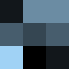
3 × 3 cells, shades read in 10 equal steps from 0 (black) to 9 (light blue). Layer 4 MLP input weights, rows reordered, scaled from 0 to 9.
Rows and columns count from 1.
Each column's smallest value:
1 0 1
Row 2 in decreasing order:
4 4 3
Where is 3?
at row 2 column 2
